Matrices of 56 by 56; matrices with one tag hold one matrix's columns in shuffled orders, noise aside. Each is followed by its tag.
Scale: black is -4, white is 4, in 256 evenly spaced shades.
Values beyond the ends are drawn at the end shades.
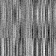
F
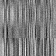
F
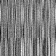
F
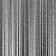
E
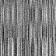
F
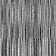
F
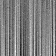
E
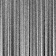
E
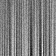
E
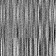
F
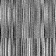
F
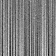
E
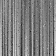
E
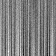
E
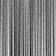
E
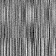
F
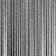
E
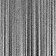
E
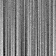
E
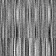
F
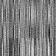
F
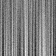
E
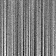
E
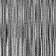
F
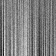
E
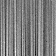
E
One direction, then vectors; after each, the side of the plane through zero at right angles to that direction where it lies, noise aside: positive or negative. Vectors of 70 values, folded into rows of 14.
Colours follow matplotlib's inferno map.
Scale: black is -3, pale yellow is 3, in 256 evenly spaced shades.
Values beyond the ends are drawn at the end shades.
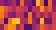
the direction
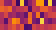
positive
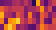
positive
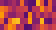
positive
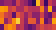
positive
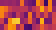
positive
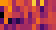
negative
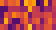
negative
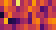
negative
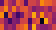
negative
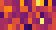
positive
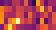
positive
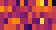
positive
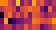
negative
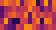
negative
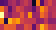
positive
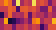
negative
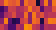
negative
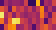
positive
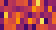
positive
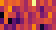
negative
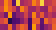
negative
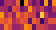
negative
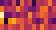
positive
